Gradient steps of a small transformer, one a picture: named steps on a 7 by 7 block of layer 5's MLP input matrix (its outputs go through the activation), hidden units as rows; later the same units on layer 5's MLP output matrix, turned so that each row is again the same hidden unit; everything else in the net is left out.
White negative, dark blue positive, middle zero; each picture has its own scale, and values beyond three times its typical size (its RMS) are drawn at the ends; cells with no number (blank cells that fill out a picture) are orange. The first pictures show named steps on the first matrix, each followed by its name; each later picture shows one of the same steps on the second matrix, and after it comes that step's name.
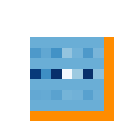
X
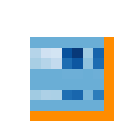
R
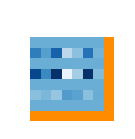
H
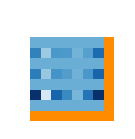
H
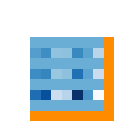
H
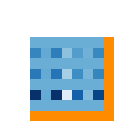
H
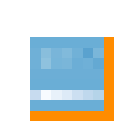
R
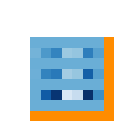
H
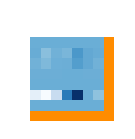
R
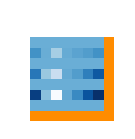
X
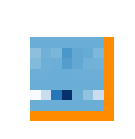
R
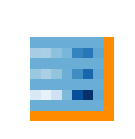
H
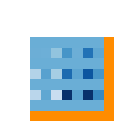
X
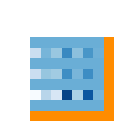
H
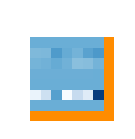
R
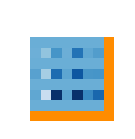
X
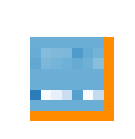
R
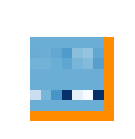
R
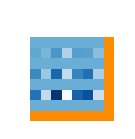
X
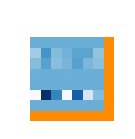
R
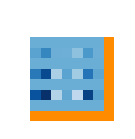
X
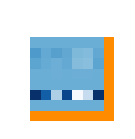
R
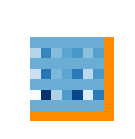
X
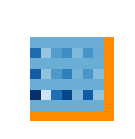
H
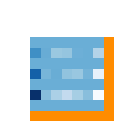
X
